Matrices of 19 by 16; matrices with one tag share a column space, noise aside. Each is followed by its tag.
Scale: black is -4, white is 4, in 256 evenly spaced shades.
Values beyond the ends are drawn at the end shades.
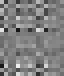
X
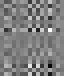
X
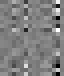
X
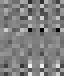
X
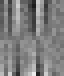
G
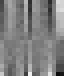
G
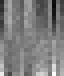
G
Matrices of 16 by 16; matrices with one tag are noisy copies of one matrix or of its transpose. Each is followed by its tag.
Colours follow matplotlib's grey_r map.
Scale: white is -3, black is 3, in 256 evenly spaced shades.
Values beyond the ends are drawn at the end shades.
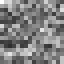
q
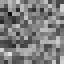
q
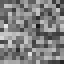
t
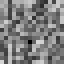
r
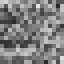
q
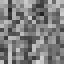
r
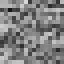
r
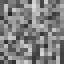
t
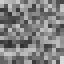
q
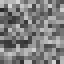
q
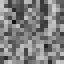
q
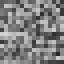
t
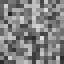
t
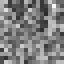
q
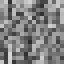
r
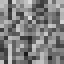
r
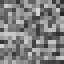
t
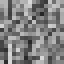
r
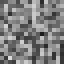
t
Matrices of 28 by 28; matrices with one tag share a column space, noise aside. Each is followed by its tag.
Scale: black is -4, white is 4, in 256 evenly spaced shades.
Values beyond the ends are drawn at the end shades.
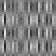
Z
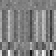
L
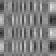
Z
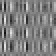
Z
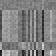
L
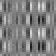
Z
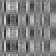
Z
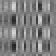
Z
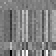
L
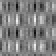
Z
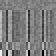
L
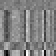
L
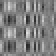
Z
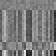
L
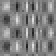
Z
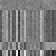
L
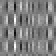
Z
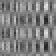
Z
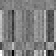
L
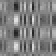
Z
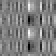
Z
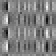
Z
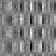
Z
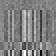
L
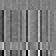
L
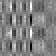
Z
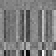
L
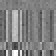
L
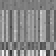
L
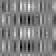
Z
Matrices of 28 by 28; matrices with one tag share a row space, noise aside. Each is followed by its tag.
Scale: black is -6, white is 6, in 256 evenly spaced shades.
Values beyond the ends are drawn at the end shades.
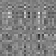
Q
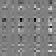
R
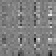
R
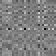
Q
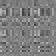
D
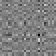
Q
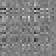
D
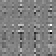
R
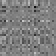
D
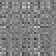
D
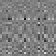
Q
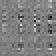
R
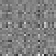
Q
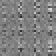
R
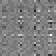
R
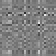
Q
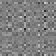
Q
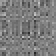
D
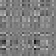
D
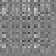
D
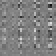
R
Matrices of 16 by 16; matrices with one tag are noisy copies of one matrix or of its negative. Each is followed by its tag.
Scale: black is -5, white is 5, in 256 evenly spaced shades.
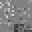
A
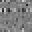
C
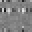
C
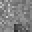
A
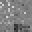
A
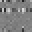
C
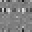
C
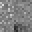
A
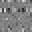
C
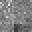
A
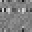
C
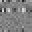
C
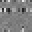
C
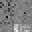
A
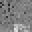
A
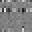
C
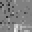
A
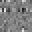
C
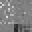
A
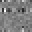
C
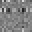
C
